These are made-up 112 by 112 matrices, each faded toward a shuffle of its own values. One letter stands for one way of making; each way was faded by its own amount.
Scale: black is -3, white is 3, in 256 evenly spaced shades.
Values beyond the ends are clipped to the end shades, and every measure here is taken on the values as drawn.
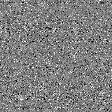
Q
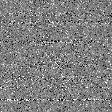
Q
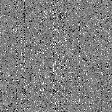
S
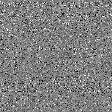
Q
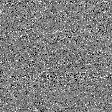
Q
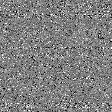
Q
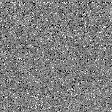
Q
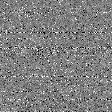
Q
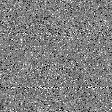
Q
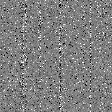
S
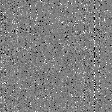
S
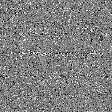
Q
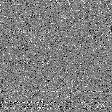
Q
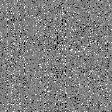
S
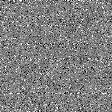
Q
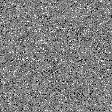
Q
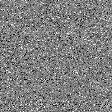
Q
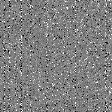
S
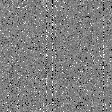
S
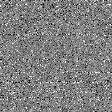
Q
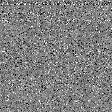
Q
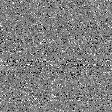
Q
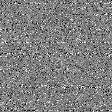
Q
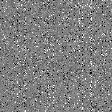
S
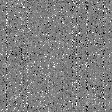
S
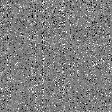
S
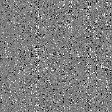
S
